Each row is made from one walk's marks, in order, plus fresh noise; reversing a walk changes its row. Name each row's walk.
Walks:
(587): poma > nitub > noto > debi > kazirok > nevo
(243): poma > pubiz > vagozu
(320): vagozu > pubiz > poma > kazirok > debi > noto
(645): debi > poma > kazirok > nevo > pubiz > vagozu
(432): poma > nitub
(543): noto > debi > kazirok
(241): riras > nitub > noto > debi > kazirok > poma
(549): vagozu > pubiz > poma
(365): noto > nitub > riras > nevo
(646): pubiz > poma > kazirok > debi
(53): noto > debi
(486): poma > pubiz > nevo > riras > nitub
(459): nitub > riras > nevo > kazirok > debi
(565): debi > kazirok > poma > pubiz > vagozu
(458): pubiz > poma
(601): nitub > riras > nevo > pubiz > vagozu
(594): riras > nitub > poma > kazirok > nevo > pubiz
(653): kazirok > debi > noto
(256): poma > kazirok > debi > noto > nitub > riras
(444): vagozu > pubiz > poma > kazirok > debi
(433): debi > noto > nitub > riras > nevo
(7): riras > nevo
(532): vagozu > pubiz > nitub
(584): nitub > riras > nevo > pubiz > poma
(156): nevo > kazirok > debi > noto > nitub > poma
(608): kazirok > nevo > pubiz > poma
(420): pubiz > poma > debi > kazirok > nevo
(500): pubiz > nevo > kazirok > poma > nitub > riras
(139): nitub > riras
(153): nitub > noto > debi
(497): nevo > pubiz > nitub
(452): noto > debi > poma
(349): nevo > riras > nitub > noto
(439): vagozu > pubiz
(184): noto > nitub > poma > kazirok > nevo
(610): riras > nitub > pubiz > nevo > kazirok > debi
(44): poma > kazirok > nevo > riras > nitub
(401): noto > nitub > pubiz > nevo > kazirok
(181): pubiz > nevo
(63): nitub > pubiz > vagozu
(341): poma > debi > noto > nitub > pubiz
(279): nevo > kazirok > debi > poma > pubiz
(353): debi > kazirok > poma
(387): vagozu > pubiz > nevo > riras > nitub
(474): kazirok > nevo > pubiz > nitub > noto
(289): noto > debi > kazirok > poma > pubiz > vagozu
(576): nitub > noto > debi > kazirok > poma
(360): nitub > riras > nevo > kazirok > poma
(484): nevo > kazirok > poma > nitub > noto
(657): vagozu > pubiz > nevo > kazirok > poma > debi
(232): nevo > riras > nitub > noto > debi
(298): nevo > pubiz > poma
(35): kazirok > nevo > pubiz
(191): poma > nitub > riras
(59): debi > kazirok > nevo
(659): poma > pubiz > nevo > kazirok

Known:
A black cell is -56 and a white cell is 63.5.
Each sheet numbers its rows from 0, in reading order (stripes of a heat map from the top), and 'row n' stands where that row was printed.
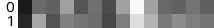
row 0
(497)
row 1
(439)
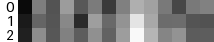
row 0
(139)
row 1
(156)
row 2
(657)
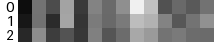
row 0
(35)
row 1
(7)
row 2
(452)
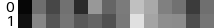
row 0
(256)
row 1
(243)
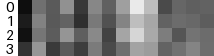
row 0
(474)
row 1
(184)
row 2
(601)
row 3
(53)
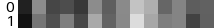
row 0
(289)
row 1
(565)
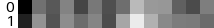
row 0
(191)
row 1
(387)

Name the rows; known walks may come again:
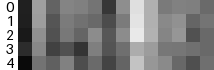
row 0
(532)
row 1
(549)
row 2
(444)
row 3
(452)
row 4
(432)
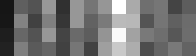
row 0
(279)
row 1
(653)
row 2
(298)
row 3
(401)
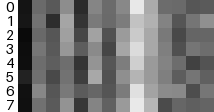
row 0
(484)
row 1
(7)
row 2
(459)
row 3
(601)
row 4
(587)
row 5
(433)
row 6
(243)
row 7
(474)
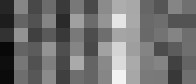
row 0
(365)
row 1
(156)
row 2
(53)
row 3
(584)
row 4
(565)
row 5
(659)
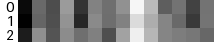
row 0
(608)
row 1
(44)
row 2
(387)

